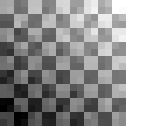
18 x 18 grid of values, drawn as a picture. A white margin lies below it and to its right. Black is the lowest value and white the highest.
No single row or column stands out from its neighbours. A checkerboard runs through the table. There is an overall slope up to the top right. No lone cell stands out from its neighbours.
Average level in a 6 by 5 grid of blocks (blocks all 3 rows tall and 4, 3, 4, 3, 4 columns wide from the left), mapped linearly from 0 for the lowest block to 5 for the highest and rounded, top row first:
3 3 4 5 5
2 3 3 4 4
2 2 3 3 4
1 2 2 3 3
1 1 2 2 3
0 1 1 2 2
